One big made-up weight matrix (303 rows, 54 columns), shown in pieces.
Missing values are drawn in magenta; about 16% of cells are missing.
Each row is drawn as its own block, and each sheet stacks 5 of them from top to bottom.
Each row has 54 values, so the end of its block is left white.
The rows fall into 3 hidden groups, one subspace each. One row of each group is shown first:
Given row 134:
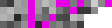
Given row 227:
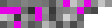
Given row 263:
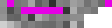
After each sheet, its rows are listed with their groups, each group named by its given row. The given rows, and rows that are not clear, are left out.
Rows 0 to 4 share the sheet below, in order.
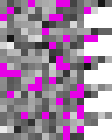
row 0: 227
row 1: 263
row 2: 134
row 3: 134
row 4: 227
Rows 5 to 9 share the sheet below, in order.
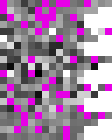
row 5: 263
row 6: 134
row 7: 263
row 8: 263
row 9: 263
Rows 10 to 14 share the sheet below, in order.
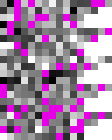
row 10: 263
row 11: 227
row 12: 134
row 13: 263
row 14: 263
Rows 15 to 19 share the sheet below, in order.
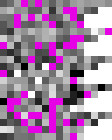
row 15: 227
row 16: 134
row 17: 134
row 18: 227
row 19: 263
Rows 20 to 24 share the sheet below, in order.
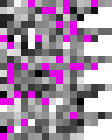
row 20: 227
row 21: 263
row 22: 263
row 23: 134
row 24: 227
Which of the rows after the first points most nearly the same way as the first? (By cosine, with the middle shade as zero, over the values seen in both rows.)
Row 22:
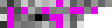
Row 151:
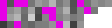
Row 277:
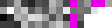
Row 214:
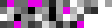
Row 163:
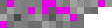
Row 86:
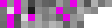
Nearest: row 151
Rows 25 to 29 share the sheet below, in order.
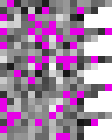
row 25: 134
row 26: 227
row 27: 227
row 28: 134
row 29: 134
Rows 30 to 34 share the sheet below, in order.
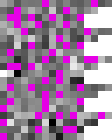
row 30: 227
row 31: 227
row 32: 227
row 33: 134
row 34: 227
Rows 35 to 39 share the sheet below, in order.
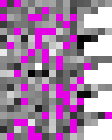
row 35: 263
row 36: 134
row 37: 263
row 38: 134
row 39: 227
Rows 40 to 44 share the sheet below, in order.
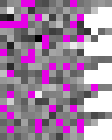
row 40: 263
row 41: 263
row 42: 263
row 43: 263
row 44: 134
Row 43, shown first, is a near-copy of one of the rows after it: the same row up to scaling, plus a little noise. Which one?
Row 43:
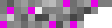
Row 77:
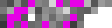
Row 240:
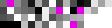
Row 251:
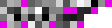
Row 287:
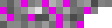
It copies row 287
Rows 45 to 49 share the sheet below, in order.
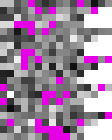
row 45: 134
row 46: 227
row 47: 227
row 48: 263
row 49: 227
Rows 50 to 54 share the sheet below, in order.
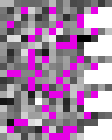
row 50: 227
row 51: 134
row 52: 263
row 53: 263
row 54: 263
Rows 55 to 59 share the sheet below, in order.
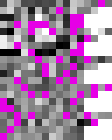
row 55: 263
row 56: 134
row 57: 227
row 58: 263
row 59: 134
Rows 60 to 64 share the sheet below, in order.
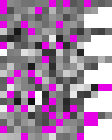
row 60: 227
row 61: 227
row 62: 227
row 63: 263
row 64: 134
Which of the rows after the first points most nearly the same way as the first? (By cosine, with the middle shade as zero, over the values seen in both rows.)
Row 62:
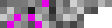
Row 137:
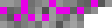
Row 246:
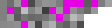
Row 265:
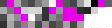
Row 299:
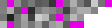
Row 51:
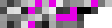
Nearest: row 299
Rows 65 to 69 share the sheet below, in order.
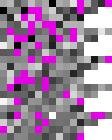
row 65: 134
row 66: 227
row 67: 263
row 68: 227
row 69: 134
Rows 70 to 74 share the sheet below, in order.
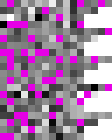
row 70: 263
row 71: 227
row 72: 134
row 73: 134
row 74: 227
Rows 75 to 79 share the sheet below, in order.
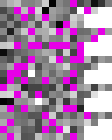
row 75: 134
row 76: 263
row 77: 263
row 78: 263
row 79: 134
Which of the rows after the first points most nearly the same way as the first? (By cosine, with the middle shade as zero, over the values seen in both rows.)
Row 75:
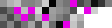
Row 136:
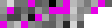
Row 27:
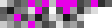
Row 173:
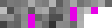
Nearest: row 136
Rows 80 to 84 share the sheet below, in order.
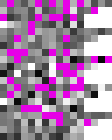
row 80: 263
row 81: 227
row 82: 227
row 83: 227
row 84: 134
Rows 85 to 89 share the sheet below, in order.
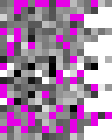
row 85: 227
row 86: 263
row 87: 227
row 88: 227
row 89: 227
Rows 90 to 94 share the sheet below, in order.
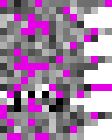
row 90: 227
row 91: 227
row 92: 134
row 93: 134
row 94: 227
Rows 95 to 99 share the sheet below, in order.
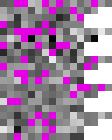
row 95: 134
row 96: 227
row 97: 134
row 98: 227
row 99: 227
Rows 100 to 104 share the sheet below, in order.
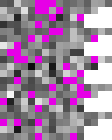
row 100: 134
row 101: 227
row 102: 227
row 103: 263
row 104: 227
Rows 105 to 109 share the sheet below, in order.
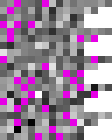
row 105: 134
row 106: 263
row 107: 227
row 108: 263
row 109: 227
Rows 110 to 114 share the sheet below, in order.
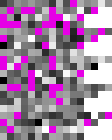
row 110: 227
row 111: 227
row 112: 227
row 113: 134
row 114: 263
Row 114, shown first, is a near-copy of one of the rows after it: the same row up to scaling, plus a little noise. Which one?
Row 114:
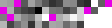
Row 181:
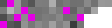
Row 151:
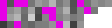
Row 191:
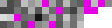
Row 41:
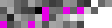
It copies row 41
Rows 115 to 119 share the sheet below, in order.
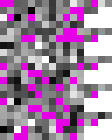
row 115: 227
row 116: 263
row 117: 134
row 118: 227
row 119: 227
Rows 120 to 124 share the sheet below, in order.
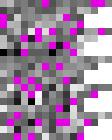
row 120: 134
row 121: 134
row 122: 227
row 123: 263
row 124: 227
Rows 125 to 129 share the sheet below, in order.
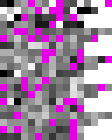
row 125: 134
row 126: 263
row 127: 227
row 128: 227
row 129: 134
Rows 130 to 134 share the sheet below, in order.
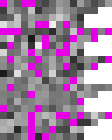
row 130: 134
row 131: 263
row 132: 227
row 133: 134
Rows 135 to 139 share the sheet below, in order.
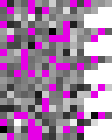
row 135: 263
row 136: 263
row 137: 134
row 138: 263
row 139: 263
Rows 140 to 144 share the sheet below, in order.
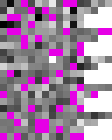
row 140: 263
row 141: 263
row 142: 134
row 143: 134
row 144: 134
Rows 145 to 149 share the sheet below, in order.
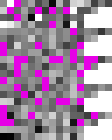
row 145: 263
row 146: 227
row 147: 134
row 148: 227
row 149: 263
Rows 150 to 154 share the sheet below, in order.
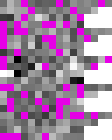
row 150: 263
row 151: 263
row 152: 227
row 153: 134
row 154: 134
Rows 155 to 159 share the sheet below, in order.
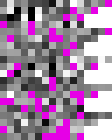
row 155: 263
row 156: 263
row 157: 227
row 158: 263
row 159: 134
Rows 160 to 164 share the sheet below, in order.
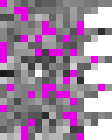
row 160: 263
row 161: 227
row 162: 263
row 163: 227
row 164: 134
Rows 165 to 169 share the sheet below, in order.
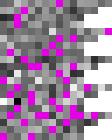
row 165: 227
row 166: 134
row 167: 134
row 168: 227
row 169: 134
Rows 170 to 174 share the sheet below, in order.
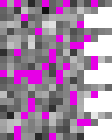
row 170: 134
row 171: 263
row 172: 227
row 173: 134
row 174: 134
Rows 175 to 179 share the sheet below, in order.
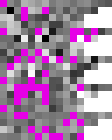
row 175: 263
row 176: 134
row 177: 263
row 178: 134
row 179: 227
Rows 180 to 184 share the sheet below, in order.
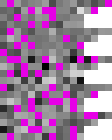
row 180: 134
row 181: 263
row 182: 134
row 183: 263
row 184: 227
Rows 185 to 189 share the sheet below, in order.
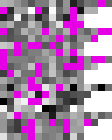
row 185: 227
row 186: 263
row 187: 227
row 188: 227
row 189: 263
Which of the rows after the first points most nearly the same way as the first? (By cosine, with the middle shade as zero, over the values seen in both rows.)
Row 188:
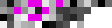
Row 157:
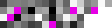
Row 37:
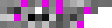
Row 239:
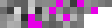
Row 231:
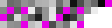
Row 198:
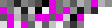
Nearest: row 231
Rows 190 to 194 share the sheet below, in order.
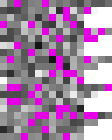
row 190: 227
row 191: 263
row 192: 263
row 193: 227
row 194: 227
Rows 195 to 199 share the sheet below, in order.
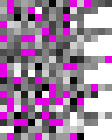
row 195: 263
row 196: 134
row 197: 263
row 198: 134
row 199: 227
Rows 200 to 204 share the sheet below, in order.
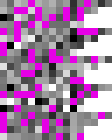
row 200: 227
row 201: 227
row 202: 134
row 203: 263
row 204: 263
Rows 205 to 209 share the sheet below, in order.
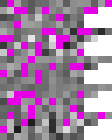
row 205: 263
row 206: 227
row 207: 134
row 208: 263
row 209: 227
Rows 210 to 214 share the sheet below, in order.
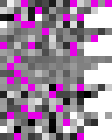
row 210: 263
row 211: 227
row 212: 263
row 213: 134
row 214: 227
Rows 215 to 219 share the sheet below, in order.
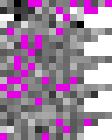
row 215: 227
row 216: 134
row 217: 263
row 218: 227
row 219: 263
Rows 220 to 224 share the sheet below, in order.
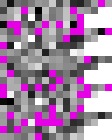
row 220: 263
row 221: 227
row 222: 263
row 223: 263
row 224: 227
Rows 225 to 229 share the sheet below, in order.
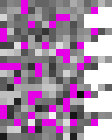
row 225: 227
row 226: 134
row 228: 134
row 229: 263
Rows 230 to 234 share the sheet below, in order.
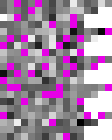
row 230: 227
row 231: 227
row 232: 227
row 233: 263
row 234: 134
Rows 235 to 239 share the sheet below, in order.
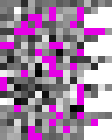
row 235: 263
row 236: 227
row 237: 263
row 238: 227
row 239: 263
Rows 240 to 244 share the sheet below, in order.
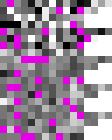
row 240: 263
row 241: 227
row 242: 227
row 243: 227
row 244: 227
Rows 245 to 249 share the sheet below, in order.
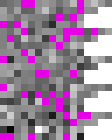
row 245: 134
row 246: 134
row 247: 134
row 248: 263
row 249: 263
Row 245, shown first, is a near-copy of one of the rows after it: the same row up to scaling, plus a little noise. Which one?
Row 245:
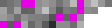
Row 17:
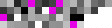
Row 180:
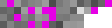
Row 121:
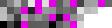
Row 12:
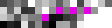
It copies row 12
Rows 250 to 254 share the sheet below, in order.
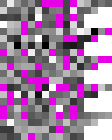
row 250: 263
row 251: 263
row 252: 134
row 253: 134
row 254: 263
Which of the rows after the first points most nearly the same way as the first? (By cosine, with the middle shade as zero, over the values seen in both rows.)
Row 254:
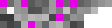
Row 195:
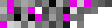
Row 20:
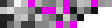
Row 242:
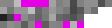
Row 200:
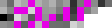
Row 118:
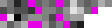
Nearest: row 20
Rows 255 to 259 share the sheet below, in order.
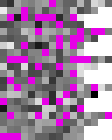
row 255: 134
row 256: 263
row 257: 134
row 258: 227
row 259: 134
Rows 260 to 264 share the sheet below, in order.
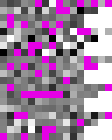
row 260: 134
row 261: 227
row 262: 227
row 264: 263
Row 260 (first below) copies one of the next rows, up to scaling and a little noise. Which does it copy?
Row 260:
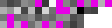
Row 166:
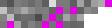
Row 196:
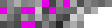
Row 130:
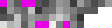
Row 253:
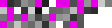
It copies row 253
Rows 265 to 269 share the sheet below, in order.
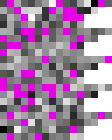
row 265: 263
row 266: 134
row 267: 227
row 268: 227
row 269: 227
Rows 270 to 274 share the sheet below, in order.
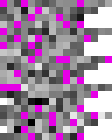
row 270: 134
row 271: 134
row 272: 263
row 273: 263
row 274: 227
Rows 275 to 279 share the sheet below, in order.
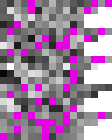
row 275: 263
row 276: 227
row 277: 263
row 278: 263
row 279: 134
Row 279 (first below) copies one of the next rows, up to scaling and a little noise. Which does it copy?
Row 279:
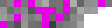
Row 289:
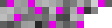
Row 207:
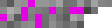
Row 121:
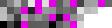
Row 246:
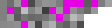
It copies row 121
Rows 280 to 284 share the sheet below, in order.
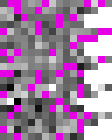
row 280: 134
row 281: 263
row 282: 134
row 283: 134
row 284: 227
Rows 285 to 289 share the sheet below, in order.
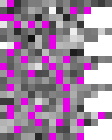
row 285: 227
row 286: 227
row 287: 263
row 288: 263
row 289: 134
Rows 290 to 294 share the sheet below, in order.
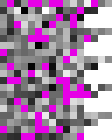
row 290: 134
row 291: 263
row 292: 227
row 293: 263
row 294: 134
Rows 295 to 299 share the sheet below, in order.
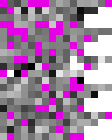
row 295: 134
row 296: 263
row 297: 227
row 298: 227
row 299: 263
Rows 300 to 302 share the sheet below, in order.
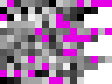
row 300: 134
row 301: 227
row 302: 263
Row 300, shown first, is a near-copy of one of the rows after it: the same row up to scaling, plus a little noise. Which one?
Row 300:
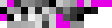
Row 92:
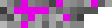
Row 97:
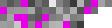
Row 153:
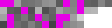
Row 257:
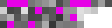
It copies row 92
